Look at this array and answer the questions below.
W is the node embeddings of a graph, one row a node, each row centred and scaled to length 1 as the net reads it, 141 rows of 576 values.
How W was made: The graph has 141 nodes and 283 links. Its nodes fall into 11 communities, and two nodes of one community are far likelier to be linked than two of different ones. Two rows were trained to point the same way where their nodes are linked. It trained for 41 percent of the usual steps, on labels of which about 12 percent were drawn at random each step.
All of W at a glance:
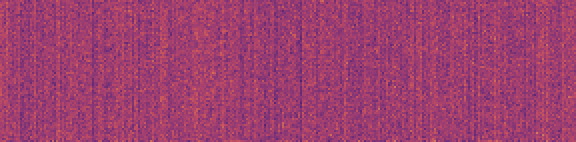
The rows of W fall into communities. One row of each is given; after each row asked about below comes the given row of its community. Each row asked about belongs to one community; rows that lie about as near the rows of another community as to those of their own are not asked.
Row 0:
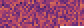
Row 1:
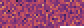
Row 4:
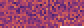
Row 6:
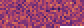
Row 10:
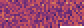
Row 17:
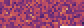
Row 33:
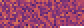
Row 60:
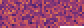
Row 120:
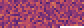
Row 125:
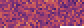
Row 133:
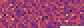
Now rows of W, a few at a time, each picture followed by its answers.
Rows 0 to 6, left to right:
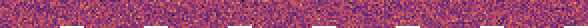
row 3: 125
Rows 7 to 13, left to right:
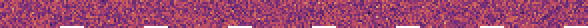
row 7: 0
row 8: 33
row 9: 0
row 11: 10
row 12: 4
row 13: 60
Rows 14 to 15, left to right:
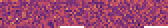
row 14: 125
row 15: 10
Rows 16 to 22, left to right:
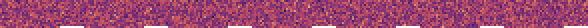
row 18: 60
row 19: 1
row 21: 33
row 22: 60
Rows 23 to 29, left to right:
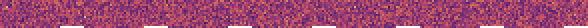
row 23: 125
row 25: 133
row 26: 0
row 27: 33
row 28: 4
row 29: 4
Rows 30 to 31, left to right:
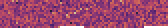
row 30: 1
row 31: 10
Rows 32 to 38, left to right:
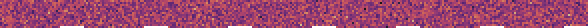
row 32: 10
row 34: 120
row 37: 1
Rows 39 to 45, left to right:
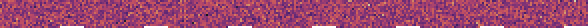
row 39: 33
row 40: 133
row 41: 125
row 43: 133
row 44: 33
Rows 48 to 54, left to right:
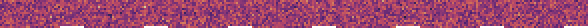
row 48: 10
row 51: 10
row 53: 125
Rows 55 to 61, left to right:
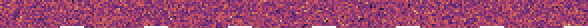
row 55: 133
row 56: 0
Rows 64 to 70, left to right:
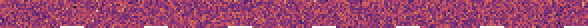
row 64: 10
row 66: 4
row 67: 10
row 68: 33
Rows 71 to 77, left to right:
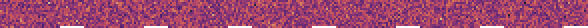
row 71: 6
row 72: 1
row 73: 60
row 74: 60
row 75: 10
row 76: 33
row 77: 60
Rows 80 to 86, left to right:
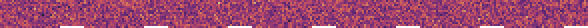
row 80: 4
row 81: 125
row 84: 133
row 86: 4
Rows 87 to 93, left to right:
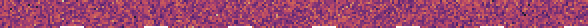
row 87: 1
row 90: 4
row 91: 60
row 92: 125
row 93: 1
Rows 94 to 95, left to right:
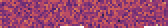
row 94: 125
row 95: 120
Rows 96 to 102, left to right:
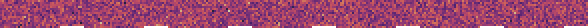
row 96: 4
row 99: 10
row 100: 60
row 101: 33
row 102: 133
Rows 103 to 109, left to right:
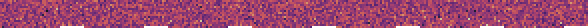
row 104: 33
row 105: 33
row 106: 125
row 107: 60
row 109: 133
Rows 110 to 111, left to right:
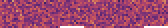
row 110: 1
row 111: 10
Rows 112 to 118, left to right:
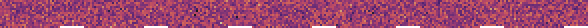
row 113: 133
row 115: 4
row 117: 4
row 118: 6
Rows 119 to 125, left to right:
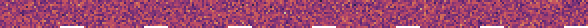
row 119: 60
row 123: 6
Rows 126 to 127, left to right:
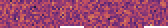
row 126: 133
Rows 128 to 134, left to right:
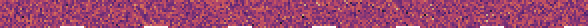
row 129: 4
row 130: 125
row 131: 133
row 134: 0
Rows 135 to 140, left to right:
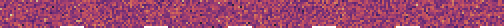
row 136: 133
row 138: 60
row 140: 33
